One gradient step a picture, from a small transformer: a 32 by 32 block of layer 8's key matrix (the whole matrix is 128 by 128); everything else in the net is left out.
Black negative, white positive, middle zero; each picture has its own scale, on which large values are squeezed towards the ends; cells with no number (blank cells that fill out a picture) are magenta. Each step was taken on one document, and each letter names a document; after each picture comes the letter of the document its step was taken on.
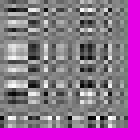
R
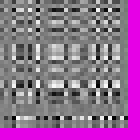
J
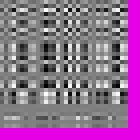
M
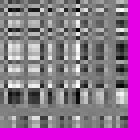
M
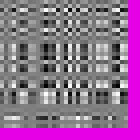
M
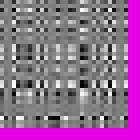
J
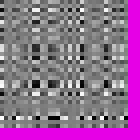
J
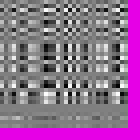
M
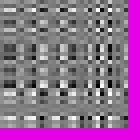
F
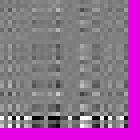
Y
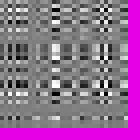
Y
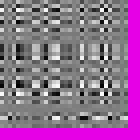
Y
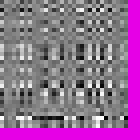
R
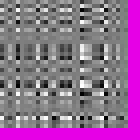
Y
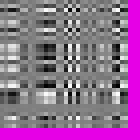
M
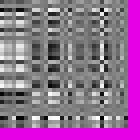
R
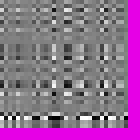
Y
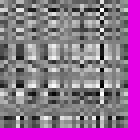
F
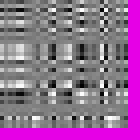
R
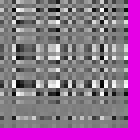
J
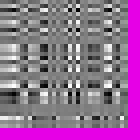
M
